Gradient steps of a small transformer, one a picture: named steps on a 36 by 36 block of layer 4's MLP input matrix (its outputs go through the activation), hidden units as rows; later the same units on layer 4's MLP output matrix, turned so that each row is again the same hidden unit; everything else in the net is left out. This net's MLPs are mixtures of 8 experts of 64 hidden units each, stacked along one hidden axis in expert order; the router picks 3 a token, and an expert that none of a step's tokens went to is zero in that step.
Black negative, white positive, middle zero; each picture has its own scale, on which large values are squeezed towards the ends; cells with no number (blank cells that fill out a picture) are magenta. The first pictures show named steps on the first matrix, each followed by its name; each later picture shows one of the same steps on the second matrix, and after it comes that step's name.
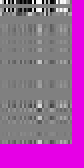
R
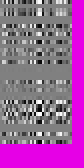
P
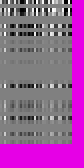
R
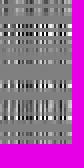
P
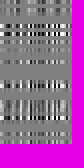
P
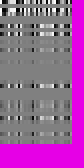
R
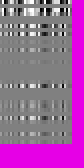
R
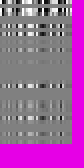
R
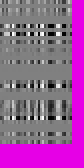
P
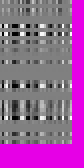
P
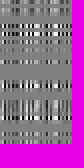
P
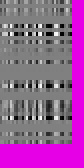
P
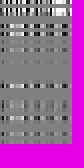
R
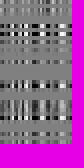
P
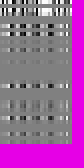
R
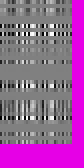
P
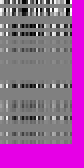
R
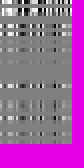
R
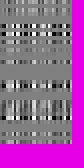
P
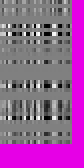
P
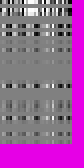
R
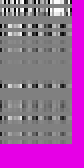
R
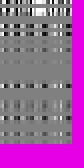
R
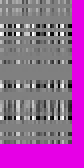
P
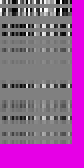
R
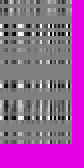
P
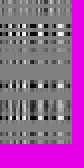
P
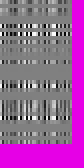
P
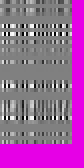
P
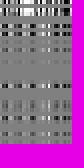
R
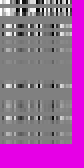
R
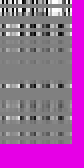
R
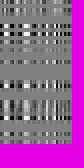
P
